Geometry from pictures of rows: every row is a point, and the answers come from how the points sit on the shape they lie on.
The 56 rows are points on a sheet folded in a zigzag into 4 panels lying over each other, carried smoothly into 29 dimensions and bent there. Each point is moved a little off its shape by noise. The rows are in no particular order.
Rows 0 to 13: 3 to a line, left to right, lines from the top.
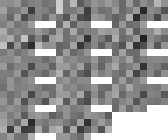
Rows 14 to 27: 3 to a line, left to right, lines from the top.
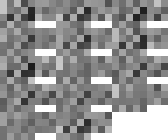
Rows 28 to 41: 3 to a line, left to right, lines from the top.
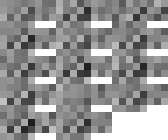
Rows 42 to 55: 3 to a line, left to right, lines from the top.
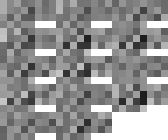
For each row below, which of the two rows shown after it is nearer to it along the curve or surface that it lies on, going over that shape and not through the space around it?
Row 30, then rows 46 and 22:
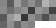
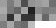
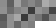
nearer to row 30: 22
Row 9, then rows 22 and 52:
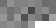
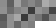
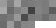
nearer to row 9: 52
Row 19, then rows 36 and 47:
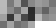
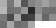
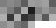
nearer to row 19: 36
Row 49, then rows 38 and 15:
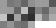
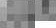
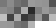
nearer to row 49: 15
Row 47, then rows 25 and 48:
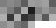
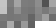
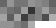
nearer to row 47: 48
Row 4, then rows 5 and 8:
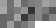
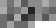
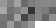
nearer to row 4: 5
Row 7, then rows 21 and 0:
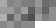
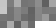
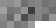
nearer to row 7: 0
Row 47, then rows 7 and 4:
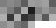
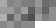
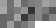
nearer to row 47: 7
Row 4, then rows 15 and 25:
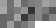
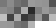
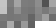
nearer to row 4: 25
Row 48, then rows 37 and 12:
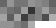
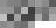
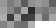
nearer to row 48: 37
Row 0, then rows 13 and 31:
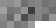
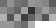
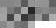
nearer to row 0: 31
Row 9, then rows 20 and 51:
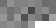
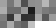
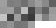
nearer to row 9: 51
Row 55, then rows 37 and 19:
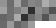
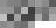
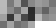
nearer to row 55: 19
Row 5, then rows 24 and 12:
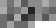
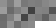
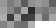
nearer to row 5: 24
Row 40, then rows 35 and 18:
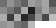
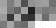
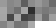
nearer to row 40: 18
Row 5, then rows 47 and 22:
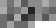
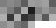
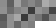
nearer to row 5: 22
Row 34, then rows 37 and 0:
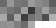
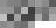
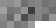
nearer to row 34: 37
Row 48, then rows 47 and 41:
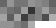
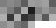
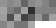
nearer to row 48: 47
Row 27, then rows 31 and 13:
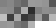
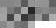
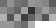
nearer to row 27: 13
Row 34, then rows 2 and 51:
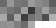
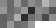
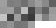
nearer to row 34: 51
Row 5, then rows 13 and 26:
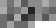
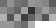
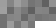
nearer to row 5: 26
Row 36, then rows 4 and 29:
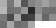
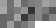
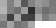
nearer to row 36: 4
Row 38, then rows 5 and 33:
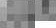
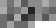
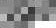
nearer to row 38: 33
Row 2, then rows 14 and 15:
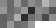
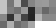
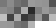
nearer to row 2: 14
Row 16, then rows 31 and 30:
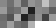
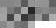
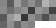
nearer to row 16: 30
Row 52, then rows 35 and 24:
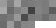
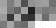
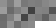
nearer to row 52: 24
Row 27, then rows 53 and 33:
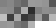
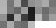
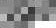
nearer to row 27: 33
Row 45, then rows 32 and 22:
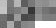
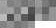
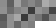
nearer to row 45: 22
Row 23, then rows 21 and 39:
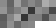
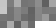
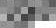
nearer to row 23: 21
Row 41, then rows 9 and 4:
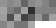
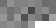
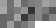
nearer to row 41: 9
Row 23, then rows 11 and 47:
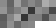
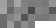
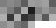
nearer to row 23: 11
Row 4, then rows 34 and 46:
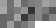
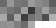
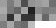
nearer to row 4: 46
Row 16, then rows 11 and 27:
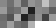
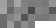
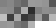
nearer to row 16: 11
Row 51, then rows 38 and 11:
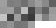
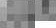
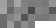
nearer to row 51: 38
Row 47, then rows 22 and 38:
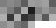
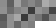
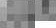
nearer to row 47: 38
